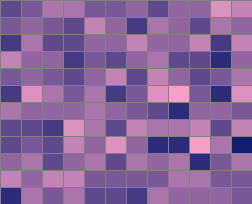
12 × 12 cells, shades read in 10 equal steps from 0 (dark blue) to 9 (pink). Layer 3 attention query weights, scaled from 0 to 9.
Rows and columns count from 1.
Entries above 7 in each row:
1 0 0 0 0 4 0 1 2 0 0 0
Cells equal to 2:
8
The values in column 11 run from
1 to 8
